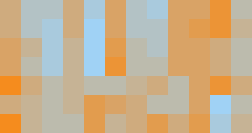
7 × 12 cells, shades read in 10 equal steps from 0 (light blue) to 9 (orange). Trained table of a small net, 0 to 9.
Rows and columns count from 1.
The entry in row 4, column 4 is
4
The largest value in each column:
9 5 3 5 7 8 5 7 6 7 8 5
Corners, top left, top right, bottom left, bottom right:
5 3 9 4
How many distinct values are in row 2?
8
